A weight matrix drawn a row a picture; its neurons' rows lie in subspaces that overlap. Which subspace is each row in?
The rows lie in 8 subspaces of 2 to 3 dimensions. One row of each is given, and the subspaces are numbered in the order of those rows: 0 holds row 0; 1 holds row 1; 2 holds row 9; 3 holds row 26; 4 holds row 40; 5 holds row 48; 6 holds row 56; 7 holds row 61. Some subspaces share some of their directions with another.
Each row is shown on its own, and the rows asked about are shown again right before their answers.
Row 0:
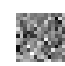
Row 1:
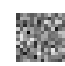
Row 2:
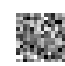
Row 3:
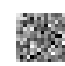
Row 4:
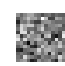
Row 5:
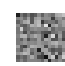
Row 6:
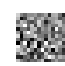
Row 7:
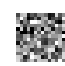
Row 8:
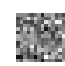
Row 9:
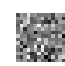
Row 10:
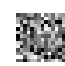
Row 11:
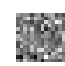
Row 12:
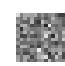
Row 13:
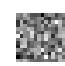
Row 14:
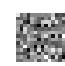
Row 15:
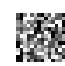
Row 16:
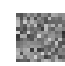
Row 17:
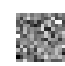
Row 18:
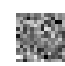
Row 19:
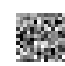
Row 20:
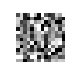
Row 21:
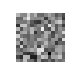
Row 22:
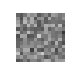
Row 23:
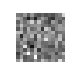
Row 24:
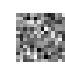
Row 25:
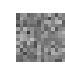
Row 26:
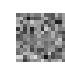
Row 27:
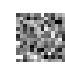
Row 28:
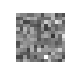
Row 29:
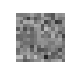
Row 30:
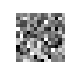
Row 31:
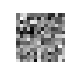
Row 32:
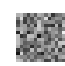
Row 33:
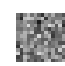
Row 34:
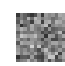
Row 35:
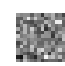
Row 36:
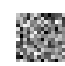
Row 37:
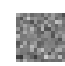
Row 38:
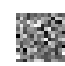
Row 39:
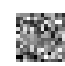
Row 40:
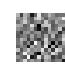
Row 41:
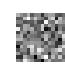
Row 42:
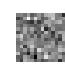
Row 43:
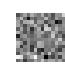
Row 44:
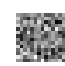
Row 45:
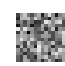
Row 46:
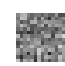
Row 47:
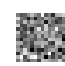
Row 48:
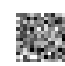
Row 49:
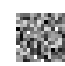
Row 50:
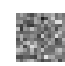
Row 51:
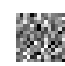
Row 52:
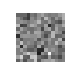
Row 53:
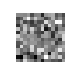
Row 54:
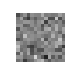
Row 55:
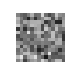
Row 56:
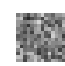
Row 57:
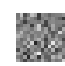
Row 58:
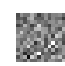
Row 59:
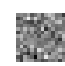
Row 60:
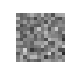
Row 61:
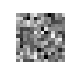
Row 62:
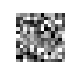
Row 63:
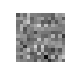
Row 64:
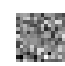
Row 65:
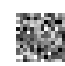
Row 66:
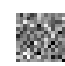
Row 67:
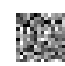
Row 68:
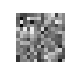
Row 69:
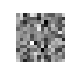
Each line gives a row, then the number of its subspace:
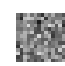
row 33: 6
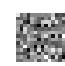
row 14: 2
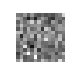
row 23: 7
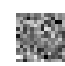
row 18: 5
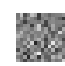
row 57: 4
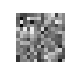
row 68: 3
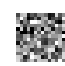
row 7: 3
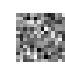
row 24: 7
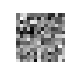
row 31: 3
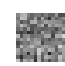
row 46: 3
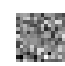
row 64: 3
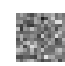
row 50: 6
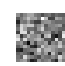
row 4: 6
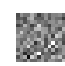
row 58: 4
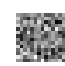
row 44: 1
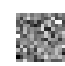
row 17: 5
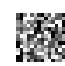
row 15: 6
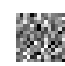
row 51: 4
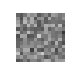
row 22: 6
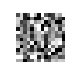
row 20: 4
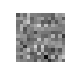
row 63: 2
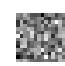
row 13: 7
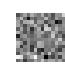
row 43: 1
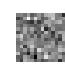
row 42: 7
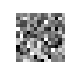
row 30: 0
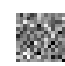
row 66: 4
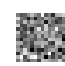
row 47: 5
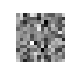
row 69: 4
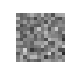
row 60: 5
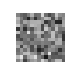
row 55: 1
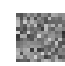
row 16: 6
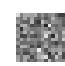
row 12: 2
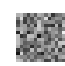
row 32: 6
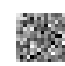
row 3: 4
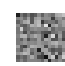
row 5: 2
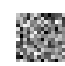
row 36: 7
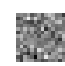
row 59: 7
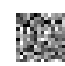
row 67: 7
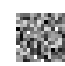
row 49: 0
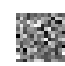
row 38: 5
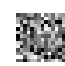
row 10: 7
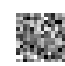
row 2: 6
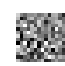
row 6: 0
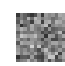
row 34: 2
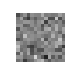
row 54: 0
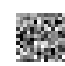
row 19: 1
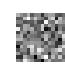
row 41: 0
